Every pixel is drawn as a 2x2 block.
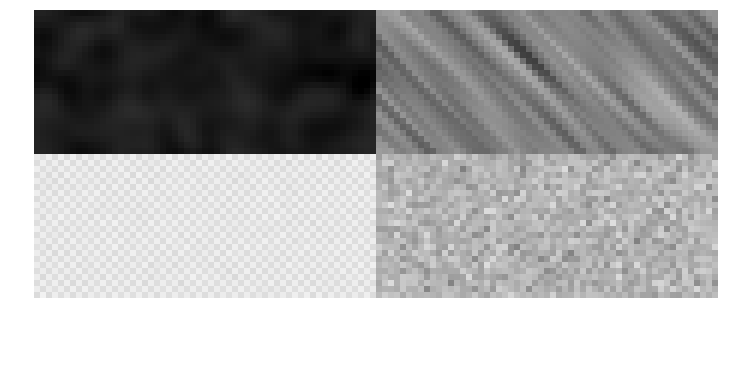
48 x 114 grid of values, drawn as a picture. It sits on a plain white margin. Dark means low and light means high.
The table splits into 2 rows of 2 panels. Panel 1,1: very low, blotchy, faint in contrast. Panel 1,2: middling, slanting down to the right. Panel 2,1: very high, checkered, faint in contrast. Panel 2,2: high, fine-grained.
